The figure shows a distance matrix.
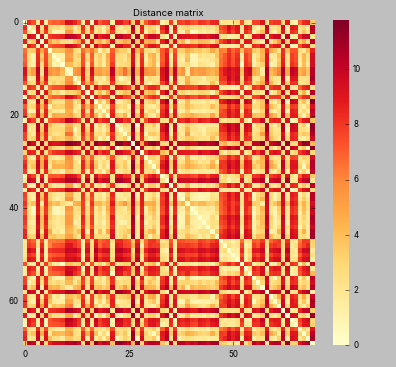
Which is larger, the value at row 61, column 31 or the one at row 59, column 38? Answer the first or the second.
the second
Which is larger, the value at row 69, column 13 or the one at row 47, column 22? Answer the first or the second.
the first
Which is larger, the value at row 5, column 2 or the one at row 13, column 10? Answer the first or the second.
the first
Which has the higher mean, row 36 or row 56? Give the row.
36
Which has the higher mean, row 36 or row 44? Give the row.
36
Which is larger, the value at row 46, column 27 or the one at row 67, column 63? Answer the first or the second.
the second
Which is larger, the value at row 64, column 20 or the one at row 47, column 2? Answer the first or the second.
the first
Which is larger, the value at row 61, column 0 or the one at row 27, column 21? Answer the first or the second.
the second
